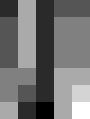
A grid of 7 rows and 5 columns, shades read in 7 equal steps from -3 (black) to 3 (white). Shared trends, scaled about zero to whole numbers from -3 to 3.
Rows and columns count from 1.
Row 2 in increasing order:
-2 -1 0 0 1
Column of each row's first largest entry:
2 2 2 2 4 5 5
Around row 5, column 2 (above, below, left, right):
1 -1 0 -2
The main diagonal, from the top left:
-2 1 -2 0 1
